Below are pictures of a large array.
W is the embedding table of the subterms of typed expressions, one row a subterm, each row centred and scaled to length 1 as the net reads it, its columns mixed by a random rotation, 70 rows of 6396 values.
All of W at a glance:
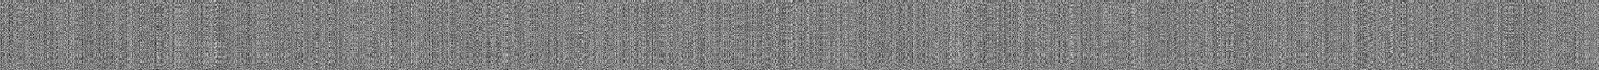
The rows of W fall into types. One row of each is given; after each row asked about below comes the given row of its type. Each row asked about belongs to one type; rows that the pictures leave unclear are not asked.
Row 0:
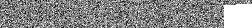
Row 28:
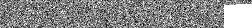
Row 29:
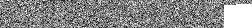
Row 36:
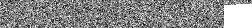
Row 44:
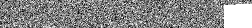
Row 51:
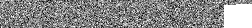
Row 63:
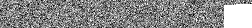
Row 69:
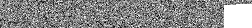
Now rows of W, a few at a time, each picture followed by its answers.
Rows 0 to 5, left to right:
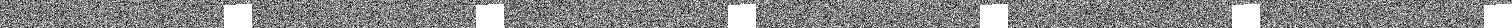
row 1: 0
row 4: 44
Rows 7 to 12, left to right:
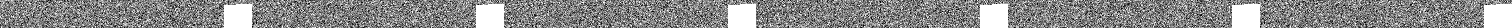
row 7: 51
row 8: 69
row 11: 63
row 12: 69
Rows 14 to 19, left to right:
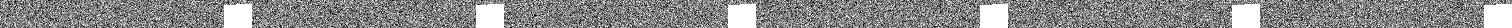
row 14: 51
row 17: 36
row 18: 69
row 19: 0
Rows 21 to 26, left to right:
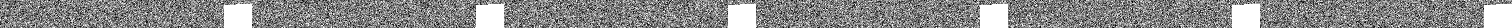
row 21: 44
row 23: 36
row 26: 69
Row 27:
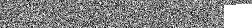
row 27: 29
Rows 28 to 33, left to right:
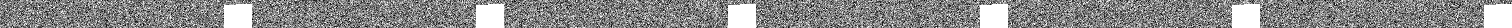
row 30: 36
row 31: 0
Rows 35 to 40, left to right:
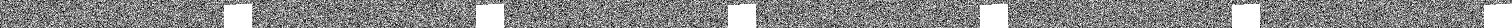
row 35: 69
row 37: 0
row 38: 0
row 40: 69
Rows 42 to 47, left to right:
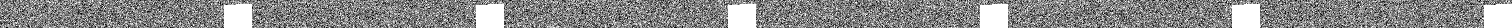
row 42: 44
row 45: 29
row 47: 0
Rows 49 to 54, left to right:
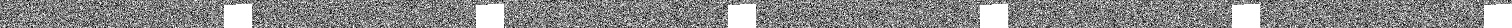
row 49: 29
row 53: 28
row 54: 36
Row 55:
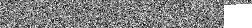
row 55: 36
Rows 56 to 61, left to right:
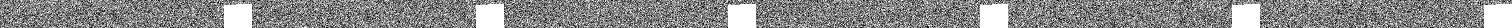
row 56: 44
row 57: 44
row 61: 44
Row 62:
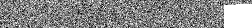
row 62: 44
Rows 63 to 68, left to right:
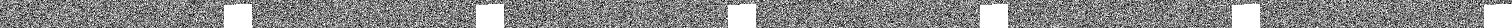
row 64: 28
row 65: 0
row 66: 29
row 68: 28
